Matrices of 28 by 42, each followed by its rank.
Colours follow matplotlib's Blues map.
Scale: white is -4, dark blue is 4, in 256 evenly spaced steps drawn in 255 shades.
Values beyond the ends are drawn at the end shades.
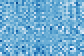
five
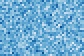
full rank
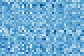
five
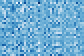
five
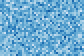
full rank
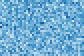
full rank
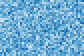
full rank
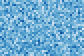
full rank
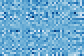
five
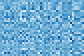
five
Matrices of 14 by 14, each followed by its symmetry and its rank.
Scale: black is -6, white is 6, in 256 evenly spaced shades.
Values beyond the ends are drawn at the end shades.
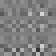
neither, rank two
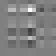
neither, rank one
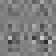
neither, rank two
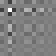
symmetric, rank one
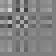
symmetric, rank one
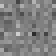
neither, rank three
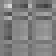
neither, rank one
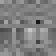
neither, rank two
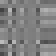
neither, rank one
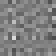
neither, rank three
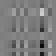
neither, rank one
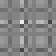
symmetric, rank one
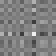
symmetric, rank one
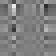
neither, rank one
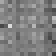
neither, rank three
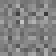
neither, rank three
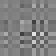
symmetric, rank one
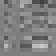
neither, rank two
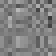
neither, rank two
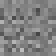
neither, rank three
